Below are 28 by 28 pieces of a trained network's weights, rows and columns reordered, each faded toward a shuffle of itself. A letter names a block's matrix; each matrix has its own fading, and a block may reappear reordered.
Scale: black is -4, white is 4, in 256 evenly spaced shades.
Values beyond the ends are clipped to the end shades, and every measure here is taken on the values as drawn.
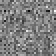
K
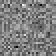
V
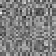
V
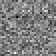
K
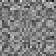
V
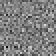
K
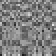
V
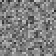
K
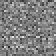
K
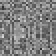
V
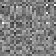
V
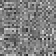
K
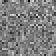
K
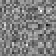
V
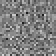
K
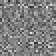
K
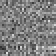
K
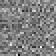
K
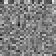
K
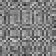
V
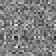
K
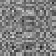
V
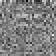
K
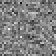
K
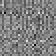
V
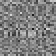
V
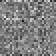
K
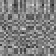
V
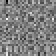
V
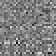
K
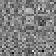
V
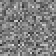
K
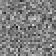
K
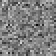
K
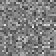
K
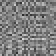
V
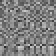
V
